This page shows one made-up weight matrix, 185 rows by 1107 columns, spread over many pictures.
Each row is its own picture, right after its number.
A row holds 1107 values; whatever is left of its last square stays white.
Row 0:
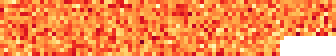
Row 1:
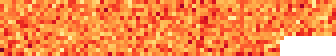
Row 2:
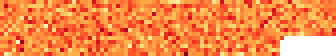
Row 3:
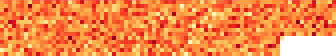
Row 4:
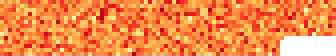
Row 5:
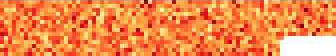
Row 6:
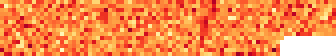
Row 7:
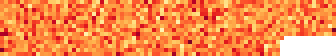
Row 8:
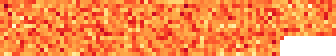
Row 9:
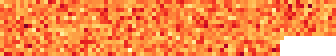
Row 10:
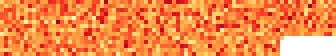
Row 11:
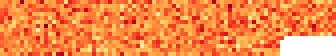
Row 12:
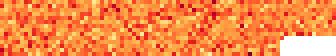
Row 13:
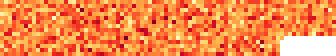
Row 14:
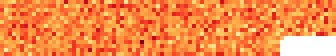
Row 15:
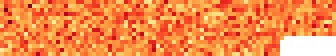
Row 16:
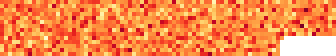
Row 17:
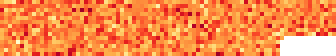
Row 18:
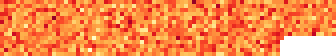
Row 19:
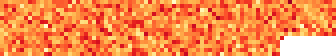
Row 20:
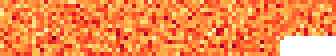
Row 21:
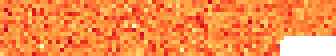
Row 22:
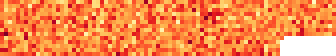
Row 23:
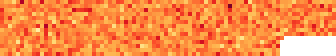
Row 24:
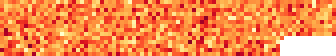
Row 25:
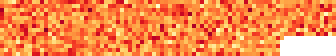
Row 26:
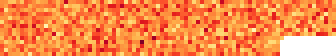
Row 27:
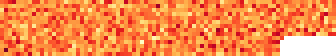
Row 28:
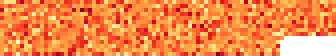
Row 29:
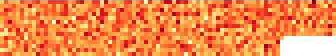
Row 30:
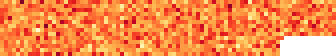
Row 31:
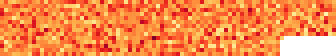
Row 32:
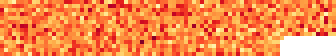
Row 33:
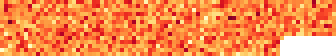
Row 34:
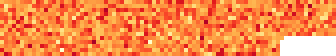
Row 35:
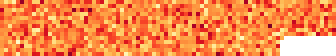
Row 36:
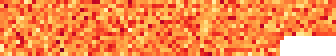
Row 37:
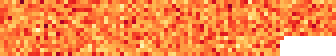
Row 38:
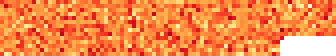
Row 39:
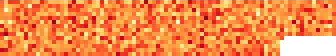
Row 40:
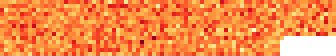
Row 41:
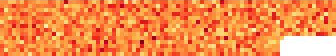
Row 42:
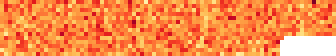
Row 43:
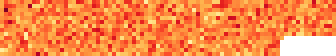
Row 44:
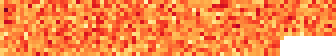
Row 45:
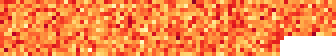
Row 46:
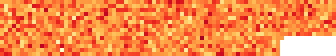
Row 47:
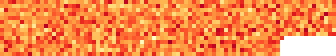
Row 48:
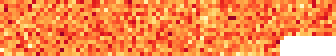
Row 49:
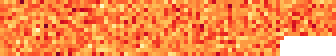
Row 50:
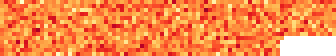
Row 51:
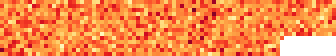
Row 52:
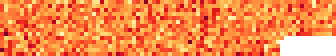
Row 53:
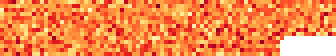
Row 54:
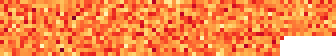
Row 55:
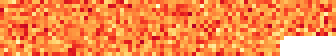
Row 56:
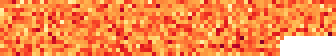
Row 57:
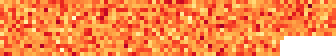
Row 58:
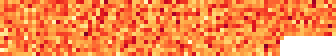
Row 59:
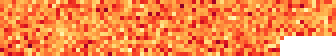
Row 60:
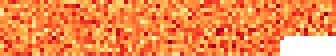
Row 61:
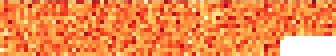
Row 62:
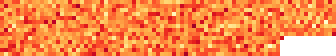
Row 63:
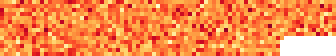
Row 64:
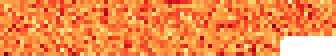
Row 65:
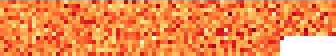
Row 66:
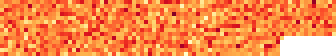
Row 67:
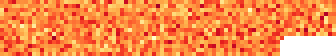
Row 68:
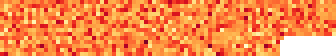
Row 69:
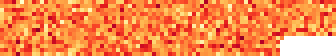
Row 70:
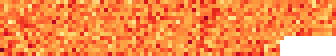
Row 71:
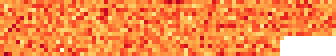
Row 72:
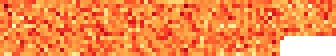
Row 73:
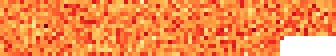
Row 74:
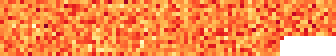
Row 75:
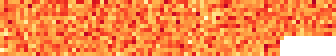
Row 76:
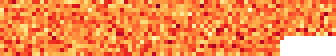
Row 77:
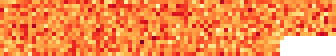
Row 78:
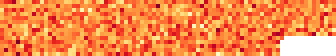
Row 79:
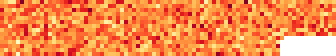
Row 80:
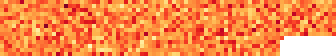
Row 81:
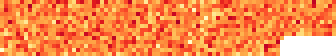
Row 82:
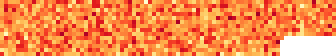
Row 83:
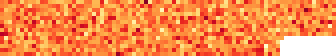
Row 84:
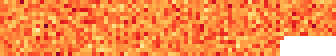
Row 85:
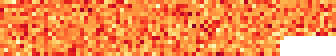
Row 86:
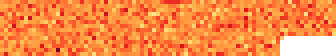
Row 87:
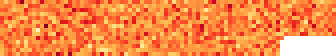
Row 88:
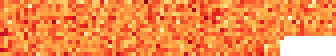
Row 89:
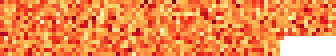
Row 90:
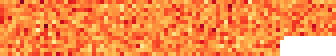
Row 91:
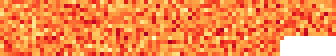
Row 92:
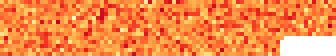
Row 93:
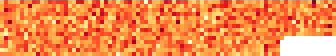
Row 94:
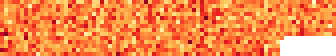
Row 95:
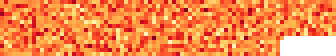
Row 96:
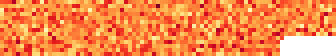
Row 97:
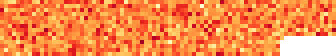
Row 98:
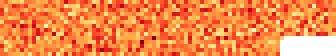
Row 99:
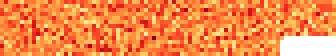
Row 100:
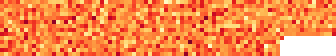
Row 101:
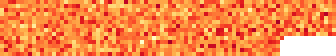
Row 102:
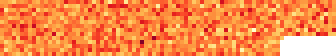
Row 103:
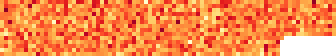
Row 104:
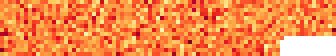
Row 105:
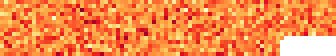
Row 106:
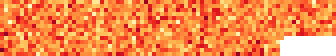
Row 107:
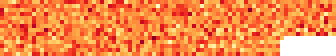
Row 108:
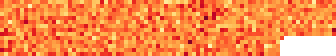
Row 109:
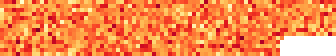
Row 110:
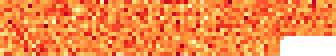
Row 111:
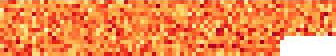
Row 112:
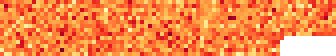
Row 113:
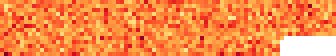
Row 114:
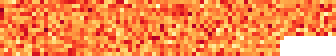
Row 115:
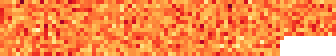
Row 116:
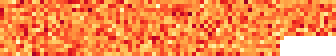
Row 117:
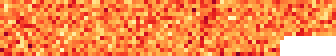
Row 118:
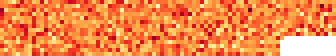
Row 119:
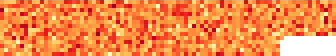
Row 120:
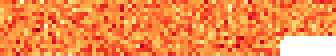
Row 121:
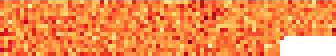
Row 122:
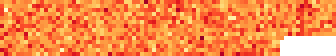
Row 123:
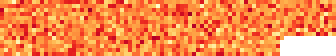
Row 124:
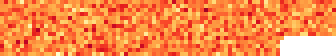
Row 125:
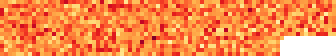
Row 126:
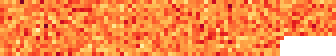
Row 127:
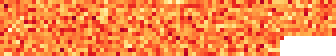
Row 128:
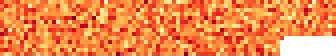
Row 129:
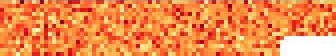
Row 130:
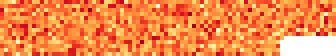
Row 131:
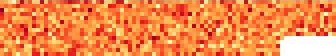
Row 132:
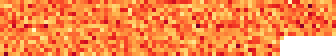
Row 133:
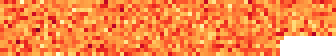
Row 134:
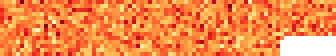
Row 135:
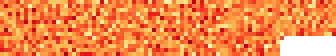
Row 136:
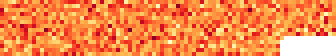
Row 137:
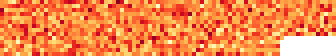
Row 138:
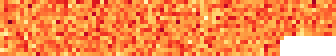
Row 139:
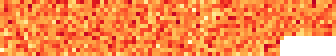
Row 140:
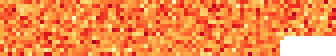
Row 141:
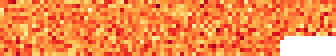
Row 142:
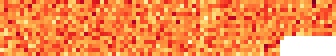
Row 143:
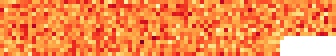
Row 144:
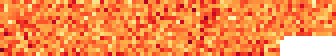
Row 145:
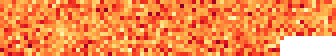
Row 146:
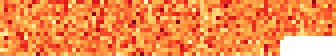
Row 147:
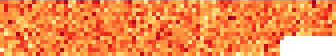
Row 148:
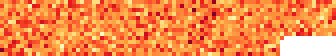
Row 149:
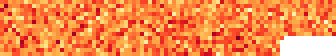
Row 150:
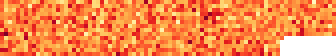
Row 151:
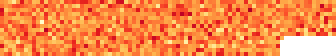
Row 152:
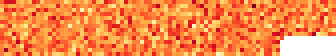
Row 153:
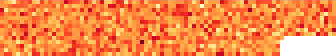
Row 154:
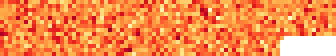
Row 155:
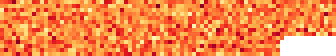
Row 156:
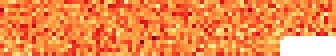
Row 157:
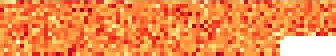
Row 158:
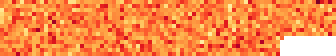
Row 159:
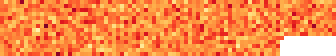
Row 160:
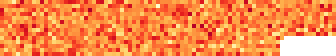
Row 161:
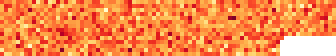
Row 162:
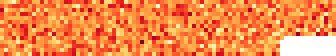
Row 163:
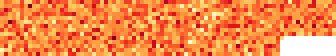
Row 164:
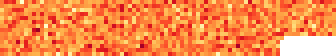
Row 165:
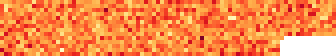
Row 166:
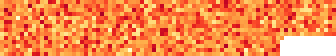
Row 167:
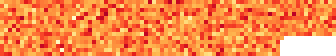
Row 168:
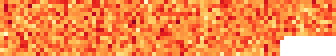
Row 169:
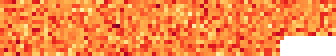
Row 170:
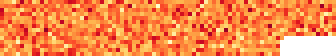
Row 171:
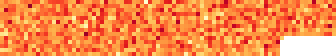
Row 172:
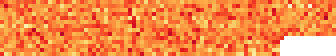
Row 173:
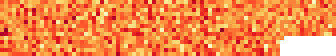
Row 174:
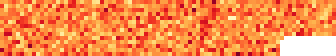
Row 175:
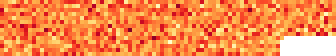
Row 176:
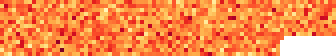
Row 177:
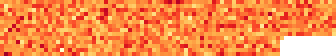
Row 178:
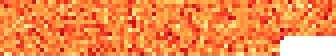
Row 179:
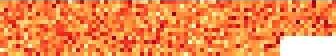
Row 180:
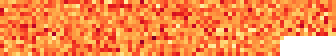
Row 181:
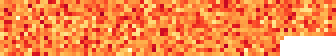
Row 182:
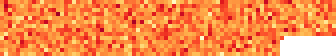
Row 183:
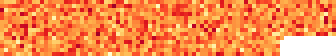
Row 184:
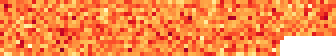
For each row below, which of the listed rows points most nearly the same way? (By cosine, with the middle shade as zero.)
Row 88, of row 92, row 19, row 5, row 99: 5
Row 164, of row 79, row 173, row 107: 173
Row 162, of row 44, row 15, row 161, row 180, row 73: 180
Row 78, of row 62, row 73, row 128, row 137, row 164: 164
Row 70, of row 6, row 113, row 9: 6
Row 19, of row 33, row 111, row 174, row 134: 33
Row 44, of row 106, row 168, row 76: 168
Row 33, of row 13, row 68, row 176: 176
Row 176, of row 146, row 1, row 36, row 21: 36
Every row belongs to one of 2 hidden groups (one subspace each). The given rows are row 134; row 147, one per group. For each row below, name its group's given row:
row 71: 147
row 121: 147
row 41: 134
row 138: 147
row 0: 134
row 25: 134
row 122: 147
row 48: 147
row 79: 134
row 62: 147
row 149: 147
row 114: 134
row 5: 147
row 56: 134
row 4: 147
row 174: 147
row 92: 147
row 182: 147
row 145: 147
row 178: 147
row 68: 147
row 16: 147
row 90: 134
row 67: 134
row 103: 147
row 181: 147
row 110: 147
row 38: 147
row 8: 147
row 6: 147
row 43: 147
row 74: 134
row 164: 134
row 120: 134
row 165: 147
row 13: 134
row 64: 147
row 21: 147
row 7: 147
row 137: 134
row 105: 134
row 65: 134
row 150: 147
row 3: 147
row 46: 147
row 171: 147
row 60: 134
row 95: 134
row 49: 134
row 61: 147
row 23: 134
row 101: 134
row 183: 134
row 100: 147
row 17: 134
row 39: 147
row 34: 147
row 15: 147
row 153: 134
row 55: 134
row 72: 147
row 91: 134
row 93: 147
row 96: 134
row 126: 134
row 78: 134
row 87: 134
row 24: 147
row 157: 134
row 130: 134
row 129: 134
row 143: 134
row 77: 134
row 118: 134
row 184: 147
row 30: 134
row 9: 147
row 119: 134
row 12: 147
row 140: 147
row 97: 134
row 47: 134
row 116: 134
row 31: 134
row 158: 134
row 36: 147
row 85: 134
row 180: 134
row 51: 147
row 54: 147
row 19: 147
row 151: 134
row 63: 134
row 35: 134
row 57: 147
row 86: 147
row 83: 147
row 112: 147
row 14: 134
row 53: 134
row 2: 147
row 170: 134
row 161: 147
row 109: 134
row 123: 134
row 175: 134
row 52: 147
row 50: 134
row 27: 134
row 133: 134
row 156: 134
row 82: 147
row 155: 134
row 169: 134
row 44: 147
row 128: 147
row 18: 134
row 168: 147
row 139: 147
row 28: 134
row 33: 147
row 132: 147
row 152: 134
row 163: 147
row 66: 147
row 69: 134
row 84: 134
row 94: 147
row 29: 147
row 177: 147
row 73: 134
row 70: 147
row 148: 147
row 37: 134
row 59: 147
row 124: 134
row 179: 147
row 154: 147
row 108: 147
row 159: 134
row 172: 147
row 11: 134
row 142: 147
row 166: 147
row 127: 147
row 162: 134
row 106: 147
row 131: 134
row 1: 147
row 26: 134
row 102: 134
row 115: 134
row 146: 147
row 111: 134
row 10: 147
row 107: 134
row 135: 147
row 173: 147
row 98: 134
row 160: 134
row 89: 147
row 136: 134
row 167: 147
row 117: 147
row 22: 147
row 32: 134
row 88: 147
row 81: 147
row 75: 147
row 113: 147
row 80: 134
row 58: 147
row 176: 147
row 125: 134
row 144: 147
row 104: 147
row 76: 134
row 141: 134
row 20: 134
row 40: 134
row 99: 134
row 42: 147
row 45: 134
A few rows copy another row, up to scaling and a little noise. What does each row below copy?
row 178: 38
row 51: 148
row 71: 177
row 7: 104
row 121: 108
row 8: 72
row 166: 181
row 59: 145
